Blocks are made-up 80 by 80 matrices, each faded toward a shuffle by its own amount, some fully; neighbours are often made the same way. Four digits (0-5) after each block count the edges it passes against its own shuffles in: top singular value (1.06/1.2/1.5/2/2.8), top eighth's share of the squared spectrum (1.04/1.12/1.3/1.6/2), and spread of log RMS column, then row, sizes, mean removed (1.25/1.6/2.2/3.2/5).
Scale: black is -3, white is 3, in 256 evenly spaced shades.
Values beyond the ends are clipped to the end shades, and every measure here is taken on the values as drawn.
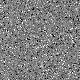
0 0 0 0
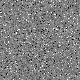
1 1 0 0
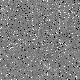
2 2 0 0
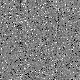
3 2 1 0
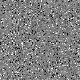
3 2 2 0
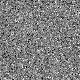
0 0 0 0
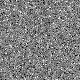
0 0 0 0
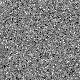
0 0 0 0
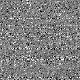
3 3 1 3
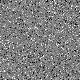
0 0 0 0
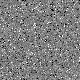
0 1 0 0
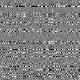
4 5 1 4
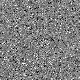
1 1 1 0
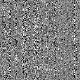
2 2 4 0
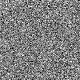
3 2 0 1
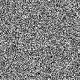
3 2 0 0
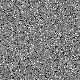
0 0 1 0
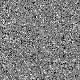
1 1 1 0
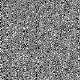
1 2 3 0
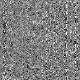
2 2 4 0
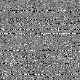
2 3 0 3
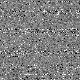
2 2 0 3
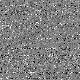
1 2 0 3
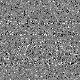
1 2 0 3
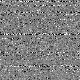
2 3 0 3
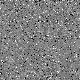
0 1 0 1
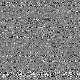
2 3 0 4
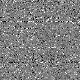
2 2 0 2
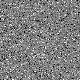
2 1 0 1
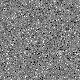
2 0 0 0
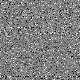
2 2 0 2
